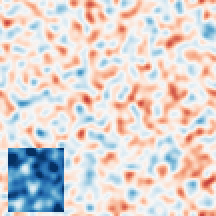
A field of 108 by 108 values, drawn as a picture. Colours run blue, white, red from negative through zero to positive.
Overall the values sit about 50% of the way up the scale. The ninth with the lowest average is the bottom left. The field is mottled with small blotches. An odd patch, lower than its surroundings, sits in the bottom left.
